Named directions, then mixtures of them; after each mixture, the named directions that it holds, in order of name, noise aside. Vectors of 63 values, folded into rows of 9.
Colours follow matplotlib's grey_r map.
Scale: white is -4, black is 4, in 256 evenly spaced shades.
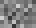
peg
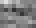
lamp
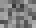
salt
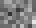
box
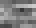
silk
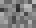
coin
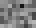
salt, silk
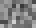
coin, salt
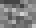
lamp, salt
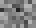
coin, salt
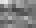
lamp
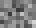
box, salt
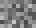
peg, salt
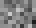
box
